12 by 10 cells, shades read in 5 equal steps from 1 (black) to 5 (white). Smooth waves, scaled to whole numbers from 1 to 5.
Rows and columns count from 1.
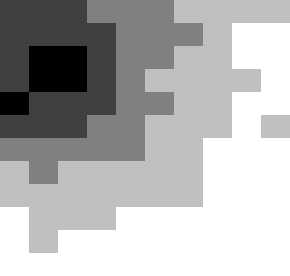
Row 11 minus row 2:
3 2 3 3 2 2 2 1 0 0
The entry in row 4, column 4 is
2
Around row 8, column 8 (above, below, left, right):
5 5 4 5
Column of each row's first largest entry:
7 9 9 10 9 9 8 8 8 1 1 1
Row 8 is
4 3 4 4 4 4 4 5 5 5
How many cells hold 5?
43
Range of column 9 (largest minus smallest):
1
